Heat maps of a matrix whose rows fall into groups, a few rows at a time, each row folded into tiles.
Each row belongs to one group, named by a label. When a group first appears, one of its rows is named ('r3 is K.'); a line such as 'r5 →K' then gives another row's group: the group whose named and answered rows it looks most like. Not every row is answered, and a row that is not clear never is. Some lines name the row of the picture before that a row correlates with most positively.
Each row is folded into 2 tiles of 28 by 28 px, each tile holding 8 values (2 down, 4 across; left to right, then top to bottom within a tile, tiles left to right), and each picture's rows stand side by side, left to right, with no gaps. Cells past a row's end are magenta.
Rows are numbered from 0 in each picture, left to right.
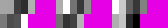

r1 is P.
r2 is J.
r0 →P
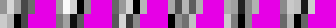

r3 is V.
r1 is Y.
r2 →Y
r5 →Y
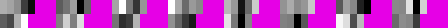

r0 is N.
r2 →P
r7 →Y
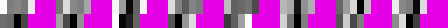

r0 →J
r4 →N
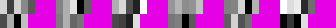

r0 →V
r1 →Y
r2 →P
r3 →J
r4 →Y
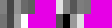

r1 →N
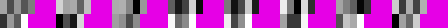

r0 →V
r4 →N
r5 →N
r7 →V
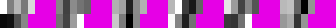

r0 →V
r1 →N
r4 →N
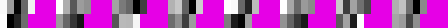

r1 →J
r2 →N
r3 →P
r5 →J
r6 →V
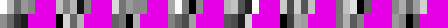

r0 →J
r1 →V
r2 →V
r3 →P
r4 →P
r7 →J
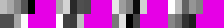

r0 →N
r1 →P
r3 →J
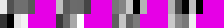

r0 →N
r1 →N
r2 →Y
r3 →N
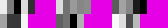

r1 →V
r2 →Y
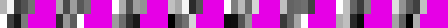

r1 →V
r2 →J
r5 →N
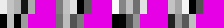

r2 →V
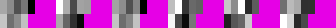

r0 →N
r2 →N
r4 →V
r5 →Y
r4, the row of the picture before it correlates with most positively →3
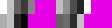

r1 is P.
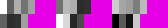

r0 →V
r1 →Y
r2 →V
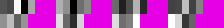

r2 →N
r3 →Y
